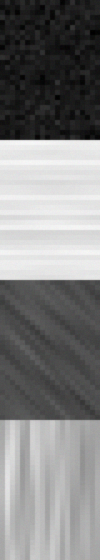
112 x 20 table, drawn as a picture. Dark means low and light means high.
It is made of 4 by 1 panels. Panel 1,1: very low, fine-grained, faint in contrast. Panel 2,1: very high, streaked across, faint in contrast. Panel 3,1: low, slanting down to the right, faint in contrast. Panel 4,1: high, streaked downward.
